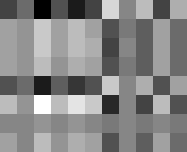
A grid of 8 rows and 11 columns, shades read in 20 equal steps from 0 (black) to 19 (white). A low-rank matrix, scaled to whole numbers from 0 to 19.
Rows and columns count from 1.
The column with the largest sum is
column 3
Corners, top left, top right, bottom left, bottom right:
5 13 12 8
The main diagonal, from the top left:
5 11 15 11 4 15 9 10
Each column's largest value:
14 11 19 14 17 15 16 10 14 14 13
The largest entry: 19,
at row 6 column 3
